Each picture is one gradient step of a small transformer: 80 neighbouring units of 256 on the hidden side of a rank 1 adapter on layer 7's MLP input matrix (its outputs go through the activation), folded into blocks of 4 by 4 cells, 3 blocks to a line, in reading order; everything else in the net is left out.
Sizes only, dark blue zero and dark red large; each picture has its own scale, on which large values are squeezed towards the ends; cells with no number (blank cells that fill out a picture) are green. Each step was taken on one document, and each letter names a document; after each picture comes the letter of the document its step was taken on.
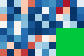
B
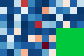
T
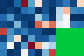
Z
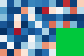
T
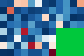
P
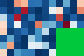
T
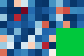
T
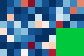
Z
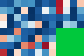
B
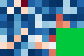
P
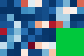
Z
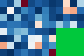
P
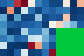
P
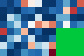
Z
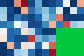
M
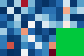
P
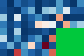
T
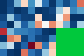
Z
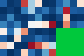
Z
